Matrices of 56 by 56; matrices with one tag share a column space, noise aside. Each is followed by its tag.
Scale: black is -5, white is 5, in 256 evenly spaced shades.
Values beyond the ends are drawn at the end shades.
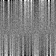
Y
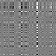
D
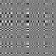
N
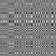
N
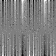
Y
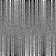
Y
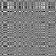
D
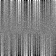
Y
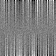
Y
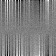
Y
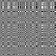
D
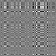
D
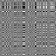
D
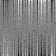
Y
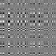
N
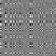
N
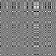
D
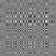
N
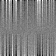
Y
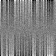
Y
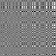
D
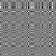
D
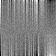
Y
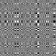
N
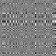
N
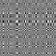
N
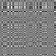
D
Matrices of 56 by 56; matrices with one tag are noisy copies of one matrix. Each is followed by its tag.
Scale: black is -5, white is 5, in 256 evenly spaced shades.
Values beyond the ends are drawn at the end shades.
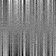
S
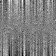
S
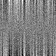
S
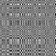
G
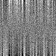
S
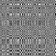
G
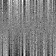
S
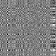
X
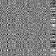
X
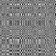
G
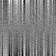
S
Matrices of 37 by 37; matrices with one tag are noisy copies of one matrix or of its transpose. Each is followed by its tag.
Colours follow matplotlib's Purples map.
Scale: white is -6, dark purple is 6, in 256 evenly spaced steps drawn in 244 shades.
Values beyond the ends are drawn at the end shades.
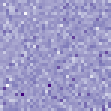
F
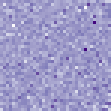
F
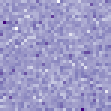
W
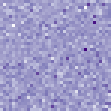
F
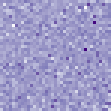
F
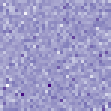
F
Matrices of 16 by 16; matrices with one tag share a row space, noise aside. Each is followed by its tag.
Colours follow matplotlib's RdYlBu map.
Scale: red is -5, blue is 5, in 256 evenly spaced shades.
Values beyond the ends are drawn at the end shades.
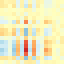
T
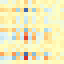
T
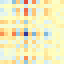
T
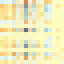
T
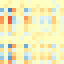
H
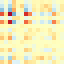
H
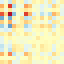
H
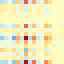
T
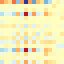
T
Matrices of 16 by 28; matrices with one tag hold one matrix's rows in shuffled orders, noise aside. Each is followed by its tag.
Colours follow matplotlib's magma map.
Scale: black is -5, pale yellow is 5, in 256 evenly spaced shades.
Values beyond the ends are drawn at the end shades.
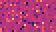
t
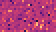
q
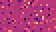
q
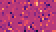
q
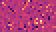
q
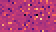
q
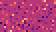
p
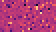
q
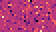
q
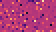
t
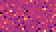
p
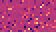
q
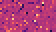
t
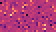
p
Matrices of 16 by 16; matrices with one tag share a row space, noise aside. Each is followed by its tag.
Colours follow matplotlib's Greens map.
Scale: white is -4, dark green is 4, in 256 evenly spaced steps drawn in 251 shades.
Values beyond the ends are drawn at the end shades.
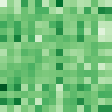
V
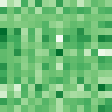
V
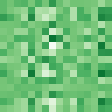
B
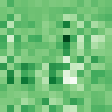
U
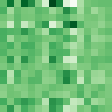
U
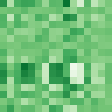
U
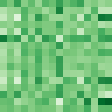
V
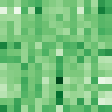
V
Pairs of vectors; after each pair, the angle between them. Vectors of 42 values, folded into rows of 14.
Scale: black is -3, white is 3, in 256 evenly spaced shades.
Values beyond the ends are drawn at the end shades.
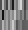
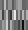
partly aligned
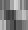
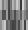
partly aligned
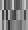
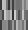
orthogonal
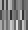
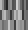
partly aligned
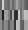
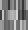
partly opposed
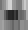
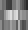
nearly opposite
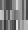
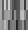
partly opposed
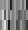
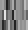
partly opposed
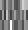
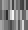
partly opposed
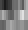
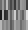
orthogonal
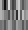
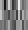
nearly parallel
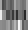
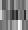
nearly parallel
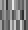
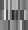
partly aligned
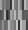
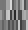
nearly opposite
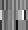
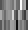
partly aligned
